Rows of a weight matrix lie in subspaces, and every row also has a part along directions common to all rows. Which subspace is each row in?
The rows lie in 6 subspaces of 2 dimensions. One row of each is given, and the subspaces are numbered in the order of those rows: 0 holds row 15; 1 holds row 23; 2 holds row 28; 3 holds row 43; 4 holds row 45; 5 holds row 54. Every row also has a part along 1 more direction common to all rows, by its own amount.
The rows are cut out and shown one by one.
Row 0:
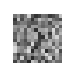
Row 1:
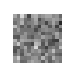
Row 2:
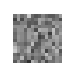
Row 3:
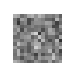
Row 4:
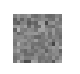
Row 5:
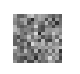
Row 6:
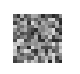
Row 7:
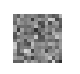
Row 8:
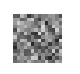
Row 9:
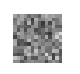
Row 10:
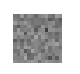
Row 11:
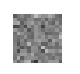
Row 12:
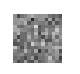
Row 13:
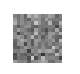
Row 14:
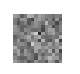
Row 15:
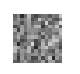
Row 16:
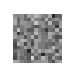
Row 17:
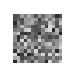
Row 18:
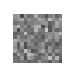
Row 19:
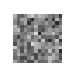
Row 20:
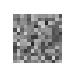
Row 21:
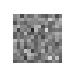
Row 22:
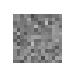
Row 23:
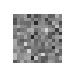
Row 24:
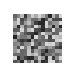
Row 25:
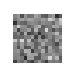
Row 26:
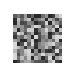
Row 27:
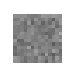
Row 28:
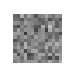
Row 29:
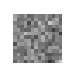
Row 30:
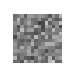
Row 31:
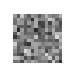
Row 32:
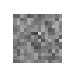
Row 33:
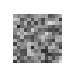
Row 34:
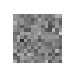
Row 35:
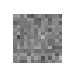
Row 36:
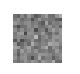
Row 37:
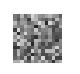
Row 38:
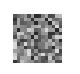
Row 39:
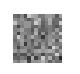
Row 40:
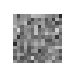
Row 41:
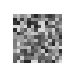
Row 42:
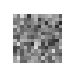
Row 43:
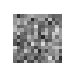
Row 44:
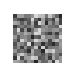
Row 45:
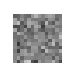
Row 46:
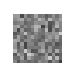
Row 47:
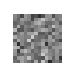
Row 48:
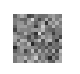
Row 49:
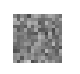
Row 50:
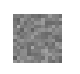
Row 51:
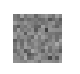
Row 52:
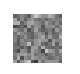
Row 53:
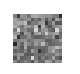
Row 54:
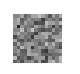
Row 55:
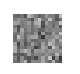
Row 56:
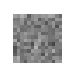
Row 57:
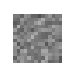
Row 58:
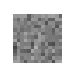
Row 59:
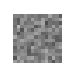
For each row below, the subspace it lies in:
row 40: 3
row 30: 5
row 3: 3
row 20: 1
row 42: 0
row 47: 5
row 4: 4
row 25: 2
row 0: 4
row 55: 1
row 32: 3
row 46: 2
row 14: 3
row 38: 1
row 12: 3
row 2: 4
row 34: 2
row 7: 0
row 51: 2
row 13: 1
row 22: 1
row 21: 2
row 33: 5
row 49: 4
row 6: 0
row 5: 3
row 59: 5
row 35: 1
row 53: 3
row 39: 1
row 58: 0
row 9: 0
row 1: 0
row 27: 0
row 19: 3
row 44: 4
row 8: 3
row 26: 1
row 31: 0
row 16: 1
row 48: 3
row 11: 4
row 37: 1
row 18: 2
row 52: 4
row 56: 0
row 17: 2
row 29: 5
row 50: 5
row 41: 4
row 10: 2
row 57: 5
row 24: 5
